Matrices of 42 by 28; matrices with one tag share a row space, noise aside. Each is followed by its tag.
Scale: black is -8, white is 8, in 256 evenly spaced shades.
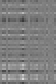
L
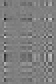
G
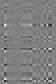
G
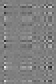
G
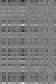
L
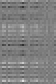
L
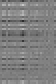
L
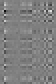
G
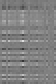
L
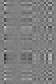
G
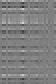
L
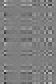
G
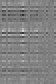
L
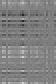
L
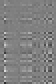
G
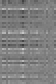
L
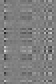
G
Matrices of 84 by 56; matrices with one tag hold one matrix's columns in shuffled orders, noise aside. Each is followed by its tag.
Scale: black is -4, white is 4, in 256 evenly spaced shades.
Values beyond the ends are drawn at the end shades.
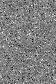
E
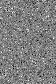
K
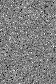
E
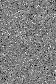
E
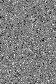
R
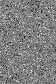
E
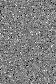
E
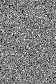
E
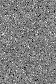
E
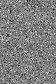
E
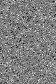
R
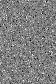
R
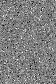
K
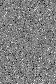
K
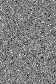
R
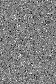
R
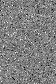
E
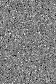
E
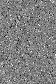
R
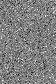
K
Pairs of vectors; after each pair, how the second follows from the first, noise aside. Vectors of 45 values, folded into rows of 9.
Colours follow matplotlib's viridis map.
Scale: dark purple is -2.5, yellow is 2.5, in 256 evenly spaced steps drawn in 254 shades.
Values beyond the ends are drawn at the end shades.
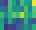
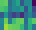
negated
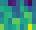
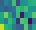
shuffled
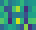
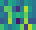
negated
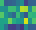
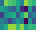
negated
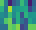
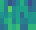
shrunk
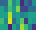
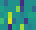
partly zeroed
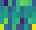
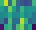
negated
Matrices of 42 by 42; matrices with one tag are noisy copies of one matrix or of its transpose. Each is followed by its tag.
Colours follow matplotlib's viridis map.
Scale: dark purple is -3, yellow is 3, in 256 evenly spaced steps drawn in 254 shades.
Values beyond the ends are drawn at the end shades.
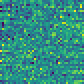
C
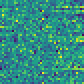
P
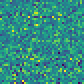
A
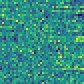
P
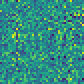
A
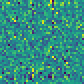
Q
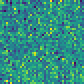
C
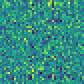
Q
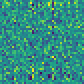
Q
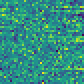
P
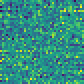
C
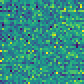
C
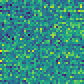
C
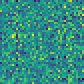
A
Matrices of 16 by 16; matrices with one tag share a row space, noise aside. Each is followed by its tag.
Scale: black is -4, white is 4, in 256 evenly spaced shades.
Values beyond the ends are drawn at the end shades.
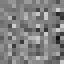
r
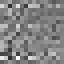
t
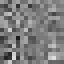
t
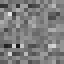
t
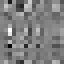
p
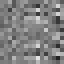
r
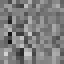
p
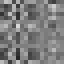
t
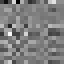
t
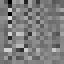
p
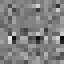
r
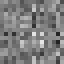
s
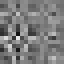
t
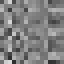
t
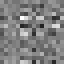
s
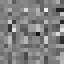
r
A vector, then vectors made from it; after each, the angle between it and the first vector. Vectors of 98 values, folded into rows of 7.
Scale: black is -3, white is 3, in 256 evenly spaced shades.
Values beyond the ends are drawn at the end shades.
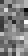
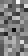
orthogonal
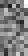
partly aligned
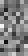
partly opposed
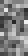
nearly parallel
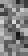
partly opposed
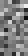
partly aligned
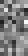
nearly parallel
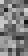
nearly opposite
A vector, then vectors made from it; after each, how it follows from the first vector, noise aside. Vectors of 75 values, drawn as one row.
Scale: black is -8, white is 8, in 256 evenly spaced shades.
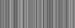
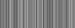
copied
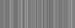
shrunk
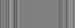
partly zeroed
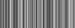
scaled up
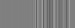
partly zeroed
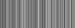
wrapped around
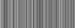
wrapped around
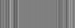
partly zeroed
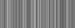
wrapped around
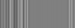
partly zeroed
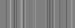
partly zeroed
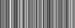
scaled up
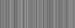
shrunk
